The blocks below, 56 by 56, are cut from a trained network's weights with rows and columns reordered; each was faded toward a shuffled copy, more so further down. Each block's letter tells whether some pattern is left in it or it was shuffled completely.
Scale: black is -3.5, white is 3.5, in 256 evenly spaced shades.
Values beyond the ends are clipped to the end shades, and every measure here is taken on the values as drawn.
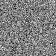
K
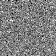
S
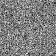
S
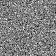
K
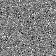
K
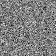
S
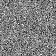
K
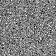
K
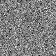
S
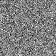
K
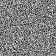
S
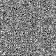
S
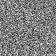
K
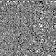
S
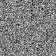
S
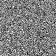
S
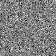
S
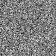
K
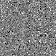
S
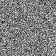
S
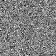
K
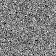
K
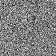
S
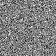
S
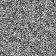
S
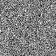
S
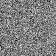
K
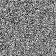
K
